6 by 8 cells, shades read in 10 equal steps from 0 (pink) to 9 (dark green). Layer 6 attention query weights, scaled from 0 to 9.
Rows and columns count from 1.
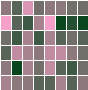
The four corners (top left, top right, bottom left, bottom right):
4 5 3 4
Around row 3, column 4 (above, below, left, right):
3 4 3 3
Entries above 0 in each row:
8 6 8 8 8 8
